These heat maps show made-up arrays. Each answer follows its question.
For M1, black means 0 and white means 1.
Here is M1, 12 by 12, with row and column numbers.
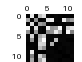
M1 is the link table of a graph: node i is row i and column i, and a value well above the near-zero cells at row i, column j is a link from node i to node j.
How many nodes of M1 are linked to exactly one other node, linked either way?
1
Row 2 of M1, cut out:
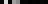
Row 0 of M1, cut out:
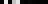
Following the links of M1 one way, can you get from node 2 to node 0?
yes
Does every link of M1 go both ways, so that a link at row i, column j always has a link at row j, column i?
yes
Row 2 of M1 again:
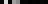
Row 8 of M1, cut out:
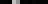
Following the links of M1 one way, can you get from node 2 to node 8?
yes
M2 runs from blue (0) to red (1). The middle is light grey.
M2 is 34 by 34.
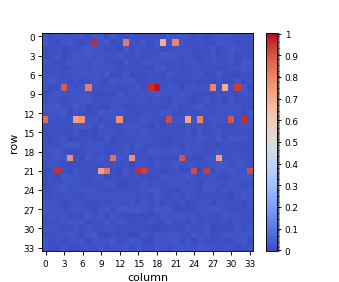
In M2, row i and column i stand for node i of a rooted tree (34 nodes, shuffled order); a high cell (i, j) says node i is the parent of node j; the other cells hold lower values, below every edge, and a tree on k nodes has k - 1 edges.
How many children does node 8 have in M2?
7
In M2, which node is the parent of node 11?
19
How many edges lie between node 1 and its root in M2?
0
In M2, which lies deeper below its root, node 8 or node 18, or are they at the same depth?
node 18
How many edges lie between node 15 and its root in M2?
2
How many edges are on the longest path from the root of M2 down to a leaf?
2
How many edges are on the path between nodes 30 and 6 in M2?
2
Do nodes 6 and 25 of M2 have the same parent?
yes
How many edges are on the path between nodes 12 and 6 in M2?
2
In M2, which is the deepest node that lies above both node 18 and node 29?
8
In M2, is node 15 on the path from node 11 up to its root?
no
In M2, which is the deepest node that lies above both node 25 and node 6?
13
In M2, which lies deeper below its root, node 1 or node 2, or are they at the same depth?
node 2
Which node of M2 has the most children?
13
